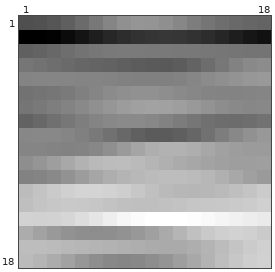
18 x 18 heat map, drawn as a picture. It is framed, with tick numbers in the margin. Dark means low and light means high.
The bottom right is the ninth with the highest average. The top left is the ninth with the lowest average. Streaks run across, left to right. The field climbs toward the bottom.
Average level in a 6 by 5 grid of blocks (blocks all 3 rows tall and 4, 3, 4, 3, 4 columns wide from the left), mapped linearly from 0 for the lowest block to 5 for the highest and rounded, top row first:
0 1 1 1 1 / 2 2 2 2 2 / 2 2 2 2 2 / 3 3 4 4 3 / 5 5 5 5 5 / 4 3 3 4 5
